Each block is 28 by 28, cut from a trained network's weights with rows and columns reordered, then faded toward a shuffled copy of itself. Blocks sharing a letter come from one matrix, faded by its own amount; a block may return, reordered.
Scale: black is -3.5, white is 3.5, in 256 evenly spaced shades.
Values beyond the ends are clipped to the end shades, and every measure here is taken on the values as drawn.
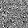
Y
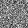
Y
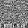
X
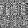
X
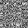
X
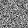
Y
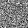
Y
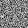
Y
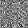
X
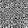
X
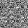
X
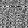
X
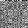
X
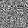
X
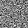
Y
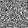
X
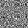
X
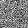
Y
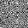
X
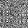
X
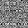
X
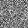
X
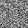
Y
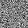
Y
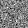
Y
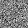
Y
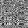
X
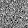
Y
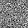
Y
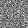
Y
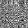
X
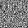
X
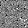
Y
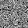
Y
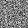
Y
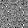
Y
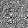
X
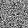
Y
